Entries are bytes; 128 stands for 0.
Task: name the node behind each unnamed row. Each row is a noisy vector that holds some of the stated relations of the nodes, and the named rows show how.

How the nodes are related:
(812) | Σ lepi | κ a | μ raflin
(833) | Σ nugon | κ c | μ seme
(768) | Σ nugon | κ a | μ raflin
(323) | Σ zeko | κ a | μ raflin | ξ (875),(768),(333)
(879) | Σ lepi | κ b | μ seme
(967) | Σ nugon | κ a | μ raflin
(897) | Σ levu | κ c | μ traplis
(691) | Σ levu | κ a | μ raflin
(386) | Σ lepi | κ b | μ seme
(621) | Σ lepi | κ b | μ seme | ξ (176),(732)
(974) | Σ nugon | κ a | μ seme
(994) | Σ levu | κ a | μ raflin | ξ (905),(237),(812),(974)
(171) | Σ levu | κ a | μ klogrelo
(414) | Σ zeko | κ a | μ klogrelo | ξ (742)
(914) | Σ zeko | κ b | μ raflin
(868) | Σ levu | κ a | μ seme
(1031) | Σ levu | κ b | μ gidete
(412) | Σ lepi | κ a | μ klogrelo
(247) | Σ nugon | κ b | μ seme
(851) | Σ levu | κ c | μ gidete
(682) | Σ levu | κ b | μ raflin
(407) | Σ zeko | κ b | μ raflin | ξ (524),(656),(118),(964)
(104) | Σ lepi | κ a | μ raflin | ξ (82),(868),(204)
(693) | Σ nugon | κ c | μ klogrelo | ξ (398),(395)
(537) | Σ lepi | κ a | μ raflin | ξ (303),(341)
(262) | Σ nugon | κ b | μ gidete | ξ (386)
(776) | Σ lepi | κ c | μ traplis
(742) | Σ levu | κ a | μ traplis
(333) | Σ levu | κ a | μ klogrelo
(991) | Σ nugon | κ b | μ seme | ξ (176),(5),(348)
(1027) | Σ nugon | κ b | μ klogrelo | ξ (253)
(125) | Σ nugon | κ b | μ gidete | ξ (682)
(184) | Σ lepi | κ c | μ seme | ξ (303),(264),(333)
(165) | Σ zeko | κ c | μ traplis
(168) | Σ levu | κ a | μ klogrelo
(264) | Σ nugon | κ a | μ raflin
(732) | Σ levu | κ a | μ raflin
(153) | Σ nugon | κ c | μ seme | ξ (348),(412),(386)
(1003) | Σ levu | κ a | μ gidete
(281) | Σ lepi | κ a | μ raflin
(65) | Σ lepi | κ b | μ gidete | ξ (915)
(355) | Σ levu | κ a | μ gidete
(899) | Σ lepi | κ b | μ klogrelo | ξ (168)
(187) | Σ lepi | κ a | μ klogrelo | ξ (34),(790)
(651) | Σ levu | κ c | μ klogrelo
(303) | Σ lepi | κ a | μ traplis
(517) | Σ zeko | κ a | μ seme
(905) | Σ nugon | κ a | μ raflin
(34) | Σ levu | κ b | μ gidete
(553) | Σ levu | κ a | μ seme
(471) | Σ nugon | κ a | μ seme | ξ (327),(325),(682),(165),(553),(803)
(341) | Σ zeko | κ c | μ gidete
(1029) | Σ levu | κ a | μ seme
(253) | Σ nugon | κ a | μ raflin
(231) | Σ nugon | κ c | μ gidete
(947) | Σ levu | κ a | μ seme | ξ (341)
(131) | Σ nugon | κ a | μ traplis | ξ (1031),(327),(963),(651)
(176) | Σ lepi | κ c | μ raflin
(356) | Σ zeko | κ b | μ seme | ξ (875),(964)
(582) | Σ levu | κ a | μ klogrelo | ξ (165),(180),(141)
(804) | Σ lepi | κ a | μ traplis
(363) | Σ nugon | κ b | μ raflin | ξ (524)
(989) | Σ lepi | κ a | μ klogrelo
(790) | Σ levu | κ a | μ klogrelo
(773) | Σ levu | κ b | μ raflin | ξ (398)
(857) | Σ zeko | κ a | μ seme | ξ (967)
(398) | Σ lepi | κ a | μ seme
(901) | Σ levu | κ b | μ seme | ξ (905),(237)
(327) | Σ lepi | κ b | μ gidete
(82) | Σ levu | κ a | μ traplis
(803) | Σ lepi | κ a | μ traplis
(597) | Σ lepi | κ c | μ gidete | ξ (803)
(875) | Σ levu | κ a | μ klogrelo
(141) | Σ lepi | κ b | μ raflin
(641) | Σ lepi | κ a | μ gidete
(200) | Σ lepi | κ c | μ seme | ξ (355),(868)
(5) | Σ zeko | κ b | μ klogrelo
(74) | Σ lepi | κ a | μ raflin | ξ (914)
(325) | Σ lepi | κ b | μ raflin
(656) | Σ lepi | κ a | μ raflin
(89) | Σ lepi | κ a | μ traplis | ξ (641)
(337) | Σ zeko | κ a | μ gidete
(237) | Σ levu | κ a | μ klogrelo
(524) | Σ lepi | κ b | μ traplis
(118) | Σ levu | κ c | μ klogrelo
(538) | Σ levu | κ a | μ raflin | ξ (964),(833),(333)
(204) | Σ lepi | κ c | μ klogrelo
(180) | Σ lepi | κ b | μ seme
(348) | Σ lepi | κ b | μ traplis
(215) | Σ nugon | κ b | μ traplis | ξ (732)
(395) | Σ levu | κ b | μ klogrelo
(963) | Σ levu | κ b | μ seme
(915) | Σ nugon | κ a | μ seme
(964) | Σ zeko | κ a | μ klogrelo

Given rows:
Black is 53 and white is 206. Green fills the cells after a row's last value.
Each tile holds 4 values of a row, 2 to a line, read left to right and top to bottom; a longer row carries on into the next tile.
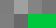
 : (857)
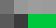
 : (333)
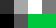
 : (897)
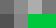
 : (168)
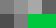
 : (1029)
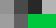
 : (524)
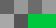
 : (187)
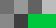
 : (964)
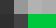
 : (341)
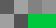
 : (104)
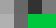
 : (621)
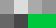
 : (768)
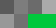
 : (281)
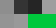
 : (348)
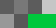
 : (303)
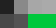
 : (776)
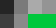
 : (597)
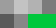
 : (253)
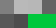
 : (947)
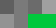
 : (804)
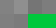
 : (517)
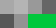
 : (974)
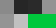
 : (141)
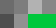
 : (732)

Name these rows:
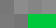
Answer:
(337)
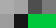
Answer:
(356)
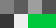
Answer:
(553)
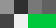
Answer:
(682)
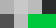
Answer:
(471)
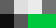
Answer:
(231)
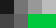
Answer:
(176)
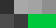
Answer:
(200)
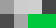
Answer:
(131)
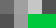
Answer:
(582)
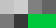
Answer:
(363)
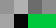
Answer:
(407)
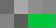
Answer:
(414)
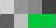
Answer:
(125)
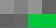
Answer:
(773)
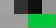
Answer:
(386)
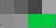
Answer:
(398)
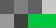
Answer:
(656)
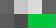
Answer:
(994)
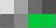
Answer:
(247)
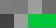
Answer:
(868)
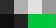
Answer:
(118)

